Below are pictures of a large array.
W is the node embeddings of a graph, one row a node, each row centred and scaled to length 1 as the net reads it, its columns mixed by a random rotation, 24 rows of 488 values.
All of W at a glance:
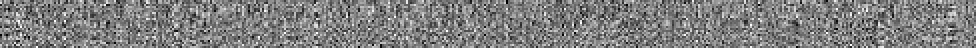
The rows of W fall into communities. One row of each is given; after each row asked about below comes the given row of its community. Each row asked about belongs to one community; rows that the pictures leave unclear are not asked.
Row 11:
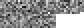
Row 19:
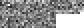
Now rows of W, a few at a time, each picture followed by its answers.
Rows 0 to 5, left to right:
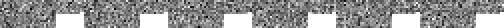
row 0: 19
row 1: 19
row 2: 11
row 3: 19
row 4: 11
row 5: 11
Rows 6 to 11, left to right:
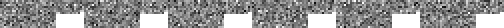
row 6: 19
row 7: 19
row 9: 19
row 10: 19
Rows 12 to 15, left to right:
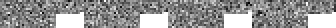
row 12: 11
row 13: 11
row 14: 19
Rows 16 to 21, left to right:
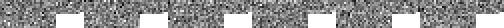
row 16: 11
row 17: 11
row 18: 19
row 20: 11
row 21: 11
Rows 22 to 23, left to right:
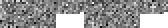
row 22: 19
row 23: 11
